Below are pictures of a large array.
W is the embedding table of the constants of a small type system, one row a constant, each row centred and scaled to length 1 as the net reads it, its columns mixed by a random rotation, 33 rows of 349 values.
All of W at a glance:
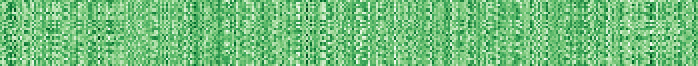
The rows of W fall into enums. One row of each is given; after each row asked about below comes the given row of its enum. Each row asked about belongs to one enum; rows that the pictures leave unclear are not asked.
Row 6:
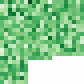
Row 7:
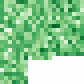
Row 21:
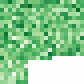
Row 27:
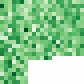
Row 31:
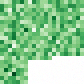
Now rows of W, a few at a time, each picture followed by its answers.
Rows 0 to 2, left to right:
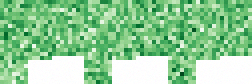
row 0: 21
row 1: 7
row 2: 31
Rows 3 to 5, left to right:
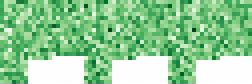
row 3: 7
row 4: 27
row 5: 27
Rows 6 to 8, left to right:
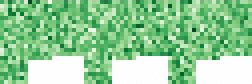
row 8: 27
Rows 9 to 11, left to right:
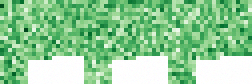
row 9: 27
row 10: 21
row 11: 7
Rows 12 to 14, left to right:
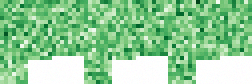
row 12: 21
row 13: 7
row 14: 6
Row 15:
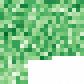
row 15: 21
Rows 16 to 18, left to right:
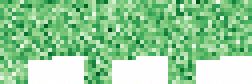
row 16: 21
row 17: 27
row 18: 6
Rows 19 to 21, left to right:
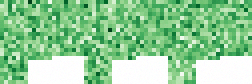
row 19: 6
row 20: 27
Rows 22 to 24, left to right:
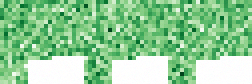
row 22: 21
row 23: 27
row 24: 31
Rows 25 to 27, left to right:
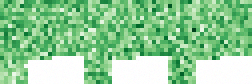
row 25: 21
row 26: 7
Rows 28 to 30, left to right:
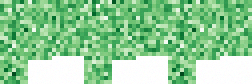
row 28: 31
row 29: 6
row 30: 31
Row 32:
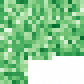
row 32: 7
